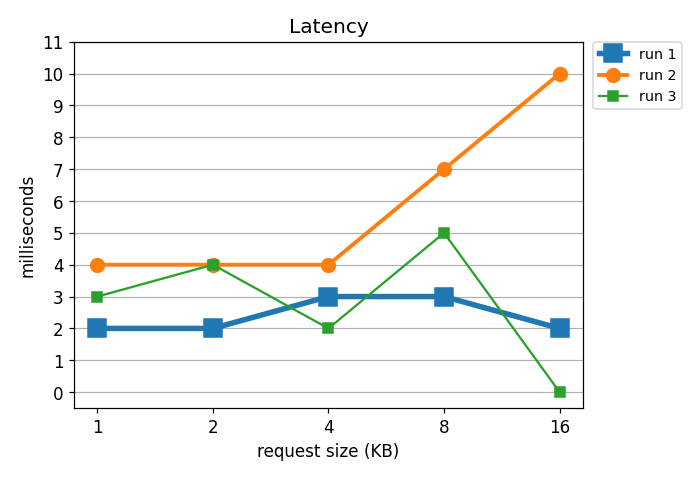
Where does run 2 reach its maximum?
16
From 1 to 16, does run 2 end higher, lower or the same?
higher
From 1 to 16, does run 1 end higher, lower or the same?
the same
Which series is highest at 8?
run 2
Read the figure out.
Title: Latency
x-axis: request size (KB), ticks 1 2 4 8 16
y-axis: milliseconds, ticks 0 1 2 3 4 5 6 7 8 9 10 11
Legend: run 1, run 2, run 3
Values:
run 1: 2 2 3 3 2
run 2: 4 4 4 7 10
run 3: 3 4 2 5 0
